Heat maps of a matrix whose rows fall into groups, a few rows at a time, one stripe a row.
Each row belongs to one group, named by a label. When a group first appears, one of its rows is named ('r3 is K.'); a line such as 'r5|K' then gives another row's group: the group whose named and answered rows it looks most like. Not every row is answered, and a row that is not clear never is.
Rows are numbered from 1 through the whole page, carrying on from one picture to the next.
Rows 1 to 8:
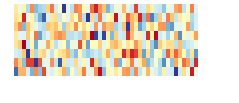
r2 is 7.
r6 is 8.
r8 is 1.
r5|7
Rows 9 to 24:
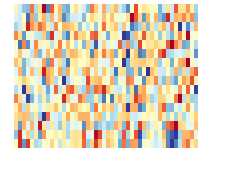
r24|1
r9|8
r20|1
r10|8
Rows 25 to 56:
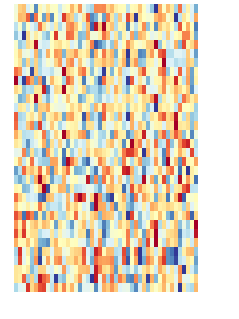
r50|7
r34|8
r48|1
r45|8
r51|7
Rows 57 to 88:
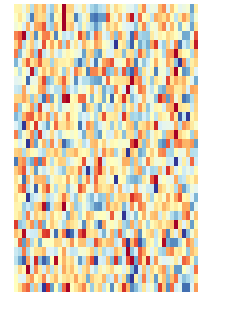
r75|7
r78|8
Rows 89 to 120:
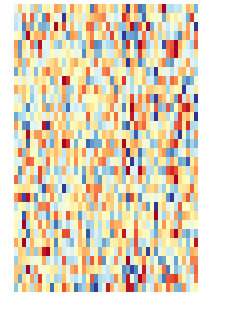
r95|1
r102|8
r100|8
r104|8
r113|7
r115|7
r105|1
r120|8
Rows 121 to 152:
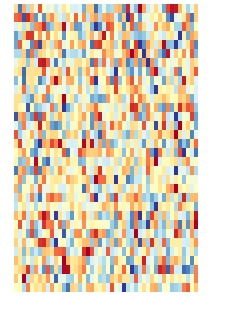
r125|1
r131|8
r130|7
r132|8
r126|8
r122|1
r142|7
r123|8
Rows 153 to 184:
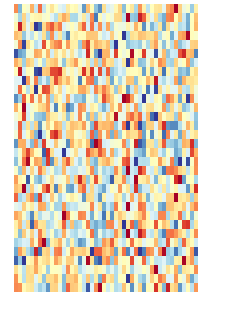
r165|7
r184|7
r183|1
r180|1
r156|8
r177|8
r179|8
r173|7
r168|1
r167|7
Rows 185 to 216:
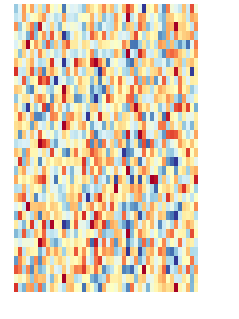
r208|1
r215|8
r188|8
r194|8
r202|1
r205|7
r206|7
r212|1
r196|8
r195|8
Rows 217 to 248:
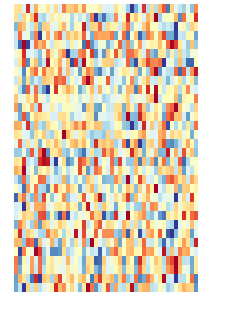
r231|8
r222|7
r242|1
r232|1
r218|7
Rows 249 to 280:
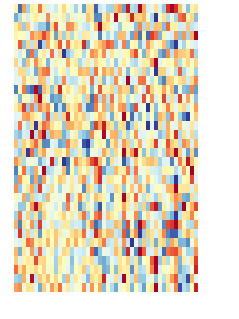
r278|7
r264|7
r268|1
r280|7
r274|1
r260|7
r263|8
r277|7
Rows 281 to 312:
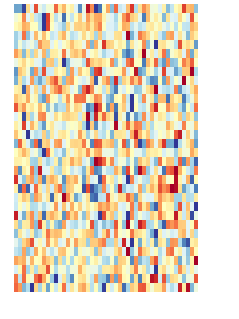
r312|8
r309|7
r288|1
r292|7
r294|7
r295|8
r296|1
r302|8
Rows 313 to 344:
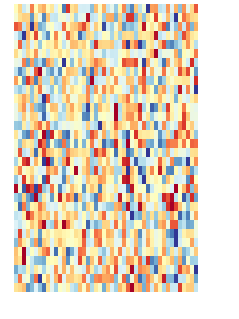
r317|1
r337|8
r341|7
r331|1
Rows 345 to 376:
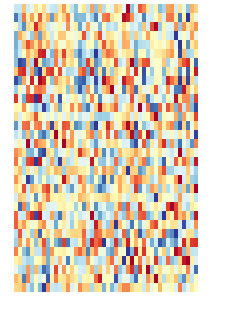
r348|1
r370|1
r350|8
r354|8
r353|8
